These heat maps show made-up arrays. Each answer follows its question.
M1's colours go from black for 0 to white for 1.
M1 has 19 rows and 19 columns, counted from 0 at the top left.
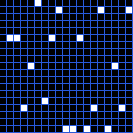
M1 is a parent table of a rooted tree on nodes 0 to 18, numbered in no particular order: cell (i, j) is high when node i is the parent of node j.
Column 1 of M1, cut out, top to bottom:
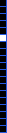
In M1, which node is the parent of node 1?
5
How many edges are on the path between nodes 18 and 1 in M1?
1
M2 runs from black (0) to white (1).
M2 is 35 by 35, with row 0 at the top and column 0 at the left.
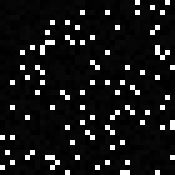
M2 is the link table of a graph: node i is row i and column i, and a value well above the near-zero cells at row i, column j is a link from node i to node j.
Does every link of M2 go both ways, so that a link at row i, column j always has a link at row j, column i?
yes
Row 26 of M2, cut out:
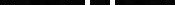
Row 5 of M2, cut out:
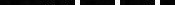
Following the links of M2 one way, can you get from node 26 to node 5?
yes
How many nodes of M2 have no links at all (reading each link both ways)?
2
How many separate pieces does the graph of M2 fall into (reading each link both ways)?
3
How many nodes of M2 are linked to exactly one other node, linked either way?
5
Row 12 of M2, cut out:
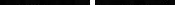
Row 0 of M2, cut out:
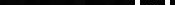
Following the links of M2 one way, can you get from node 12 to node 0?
yes
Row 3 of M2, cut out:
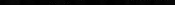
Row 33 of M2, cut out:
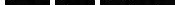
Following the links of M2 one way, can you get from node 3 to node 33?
no
